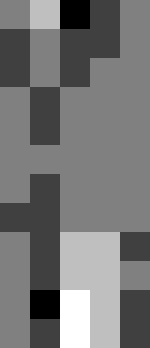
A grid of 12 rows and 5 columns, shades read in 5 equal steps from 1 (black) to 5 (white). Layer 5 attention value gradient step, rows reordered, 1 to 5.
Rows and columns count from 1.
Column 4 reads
2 2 3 3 3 3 3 3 4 4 4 4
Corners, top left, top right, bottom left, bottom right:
3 3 3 2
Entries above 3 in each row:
1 0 0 0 0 0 0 0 2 2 2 2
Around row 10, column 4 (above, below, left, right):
4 4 4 3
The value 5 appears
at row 11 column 3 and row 12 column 3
